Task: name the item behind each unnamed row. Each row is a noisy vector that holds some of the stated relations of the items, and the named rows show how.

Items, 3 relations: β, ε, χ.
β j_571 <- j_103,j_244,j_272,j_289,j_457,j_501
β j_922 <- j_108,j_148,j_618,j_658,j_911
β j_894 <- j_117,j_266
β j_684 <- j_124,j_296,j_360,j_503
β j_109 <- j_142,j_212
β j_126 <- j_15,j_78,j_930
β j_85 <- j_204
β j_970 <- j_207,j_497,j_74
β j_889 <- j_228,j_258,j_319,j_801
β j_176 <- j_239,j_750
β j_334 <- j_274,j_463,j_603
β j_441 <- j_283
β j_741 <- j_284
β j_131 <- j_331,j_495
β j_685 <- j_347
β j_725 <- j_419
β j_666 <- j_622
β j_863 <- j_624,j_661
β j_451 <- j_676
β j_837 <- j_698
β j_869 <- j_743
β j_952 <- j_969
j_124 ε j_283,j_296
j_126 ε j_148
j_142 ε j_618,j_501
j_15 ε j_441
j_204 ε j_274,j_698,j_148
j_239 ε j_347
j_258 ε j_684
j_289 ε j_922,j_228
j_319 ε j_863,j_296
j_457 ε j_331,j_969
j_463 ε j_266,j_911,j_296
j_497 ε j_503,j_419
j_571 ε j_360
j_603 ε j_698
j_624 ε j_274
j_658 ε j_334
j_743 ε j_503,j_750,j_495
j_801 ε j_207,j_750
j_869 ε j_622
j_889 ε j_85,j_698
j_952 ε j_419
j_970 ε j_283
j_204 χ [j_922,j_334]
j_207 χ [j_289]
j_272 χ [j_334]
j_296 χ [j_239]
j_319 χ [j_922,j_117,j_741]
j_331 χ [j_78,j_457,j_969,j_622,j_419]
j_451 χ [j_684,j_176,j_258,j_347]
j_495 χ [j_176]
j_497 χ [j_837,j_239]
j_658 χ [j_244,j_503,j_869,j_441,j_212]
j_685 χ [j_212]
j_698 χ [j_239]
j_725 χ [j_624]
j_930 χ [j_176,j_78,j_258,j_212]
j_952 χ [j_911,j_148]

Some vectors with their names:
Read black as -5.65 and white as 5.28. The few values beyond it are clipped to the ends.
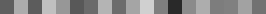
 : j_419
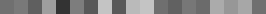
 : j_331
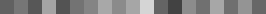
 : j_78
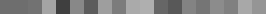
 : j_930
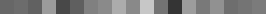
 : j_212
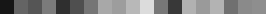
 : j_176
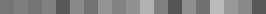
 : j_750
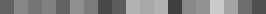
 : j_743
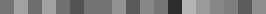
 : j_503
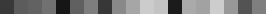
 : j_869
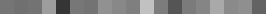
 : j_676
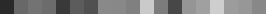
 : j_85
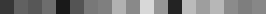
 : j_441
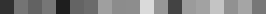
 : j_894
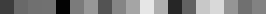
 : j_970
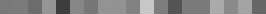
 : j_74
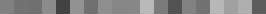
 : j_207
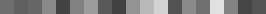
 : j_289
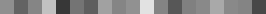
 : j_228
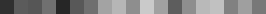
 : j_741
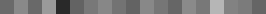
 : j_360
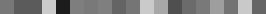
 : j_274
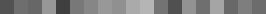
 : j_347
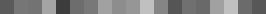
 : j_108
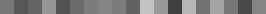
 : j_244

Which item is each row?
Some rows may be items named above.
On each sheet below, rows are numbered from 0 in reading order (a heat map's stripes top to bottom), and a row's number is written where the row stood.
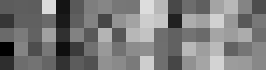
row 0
j_148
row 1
j_869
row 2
j_331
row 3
j_684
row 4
j_85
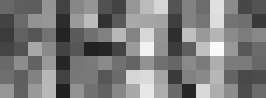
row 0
j_289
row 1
j_239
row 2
j_441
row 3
j_889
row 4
j_360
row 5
j_258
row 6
j_319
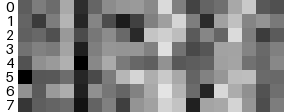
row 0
j_911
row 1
j_204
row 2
j_457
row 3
j_283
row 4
j_296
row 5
j_922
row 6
j_319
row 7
j_869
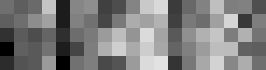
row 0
j_624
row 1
j_658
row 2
j_334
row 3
j_922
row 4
j_126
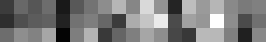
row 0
j_441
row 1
j_571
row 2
j_124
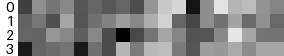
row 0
j_952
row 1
j_78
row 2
j_603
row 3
j_451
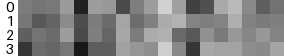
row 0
j_463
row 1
j_272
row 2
j_495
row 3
j_685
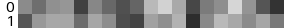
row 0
j_801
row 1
j_497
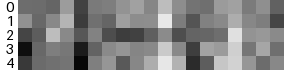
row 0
j_117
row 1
j_228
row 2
j_698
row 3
j_837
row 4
j_970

